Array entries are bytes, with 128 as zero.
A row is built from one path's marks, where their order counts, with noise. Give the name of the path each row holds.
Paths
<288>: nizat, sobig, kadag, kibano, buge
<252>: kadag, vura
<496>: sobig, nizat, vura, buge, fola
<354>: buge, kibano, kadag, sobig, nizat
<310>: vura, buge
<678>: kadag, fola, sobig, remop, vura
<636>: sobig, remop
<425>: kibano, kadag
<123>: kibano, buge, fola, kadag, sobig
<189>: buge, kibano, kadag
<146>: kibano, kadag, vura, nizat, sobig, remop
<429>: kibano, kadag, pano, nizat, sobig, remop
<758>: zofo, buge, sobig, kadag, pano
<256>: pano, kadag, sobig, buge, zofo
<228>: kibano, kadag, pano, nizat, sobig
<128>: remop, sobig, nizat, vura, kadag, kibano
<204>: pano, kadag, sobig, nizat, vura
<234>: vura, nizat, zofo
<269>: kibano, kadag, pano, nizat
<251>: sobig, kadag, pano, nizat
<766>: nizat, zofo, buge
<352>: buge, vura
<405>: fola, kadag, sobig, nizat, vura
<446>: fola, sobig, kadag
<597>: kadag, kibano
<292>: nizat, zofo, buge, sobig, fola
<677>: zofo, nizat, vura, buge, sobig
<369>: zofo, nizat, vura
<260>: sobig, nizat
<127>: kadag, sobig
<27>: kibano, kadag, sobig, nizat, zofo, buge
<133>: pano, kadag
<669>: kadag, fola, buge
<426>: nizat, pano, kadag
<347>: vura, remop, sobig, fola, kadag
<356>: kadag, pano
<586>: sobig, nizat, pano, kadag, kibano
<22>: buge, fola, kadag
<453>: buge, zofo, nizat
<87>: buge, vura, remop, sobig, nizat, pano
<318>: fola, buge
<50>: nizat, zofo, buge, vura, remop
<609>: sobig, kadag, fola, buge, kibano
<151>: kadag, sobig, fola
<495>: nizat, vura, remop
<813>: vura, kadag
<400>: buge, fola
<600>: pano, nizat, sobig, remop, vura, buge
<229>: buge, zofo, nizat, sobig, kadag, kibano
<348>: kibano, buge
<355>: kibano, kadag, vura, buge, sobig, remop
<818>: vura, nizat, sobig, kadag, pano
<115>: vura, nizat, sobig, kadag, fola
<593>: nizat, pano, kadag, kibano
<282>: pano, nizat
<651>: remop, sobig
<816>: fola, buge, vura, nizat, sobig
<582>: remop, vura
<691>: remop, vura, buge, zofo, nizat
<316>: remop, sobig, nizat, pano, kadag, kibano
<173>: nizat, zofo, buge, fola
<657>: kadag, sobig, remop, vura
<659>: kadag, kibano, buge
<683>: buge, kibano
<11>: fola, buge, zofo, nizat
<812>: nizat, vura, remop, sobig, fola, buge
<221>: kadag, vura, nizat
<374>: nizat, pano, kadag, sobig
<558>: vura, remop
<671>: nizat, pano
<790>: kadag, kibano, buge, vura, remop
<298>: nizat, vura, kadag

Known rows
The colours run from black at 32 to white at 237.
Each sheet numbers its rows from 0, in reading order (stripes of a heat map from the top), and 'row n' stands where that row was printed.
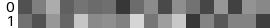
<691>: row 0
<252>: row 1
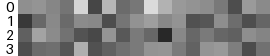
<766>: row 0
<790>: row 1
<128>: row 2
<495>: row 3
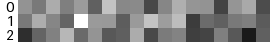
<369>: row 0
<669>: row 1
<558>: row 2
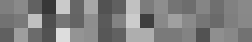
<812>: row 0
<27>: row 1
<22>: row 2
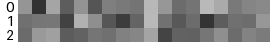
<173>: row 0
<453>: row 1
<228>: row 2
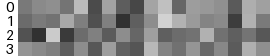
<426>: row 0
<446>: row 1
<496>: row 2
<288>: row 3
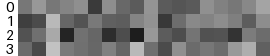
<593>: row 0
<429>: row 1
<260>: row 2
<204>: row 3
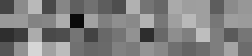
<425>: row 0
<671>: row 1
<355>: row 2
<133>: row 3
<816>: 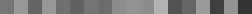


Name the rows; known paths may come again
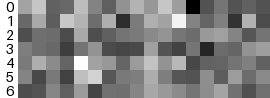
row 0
<127>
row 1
<318>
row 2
<495>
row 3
<354>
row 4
<669>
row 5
<400>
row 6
<50>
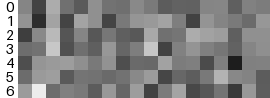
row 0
<115>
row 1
<151>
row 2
<425>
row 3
<27>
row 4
<813>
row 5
<123>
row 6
<651>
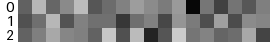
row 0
<597>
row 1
<691>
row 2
<582>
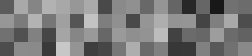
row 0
<310>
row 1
<369>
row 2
<678>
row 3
<221>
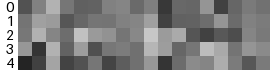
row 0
<586>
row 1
<228>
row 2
<659>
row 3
<173>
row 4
<355>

